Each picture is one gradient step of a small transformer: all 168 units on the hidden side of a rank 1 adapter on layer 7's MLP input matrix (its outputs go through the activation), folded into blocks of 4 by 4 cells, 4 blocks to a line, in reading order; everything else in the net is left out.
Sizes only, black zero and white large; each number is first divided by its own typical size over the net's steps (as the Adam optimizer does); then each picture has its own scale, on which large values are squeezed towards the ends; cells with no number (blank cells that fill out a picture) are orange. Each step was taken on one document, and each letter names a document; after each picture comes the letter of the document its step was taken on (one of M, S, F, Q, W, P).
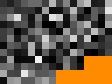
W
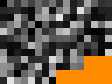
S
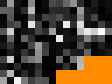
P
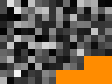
W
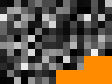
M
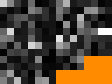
P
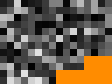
S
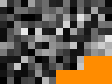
M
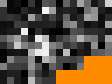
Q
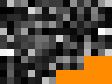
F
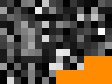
F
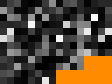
P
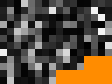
F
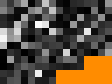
Q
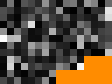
Q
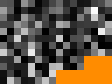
F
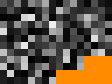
M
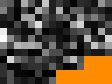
Q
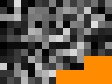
S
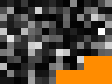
F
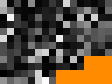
P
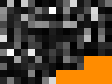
F
